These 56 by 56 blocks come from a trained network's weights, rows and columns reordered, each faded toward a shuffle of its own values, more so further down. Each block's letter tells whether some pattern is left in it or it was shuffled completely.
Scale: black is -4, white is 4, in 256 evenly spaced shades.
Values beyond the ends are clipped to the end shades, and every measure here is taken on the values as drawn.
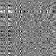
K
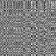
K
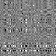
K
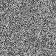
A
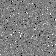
A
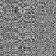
K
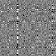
K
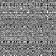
K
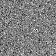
A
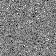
A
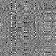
K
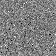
A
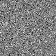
A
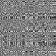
K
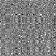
K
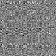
K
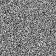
A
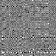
K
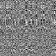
K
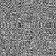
K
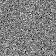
A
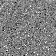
A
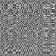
K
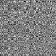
K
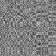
K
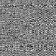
K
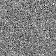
A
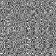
K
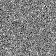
A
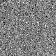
A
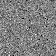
A
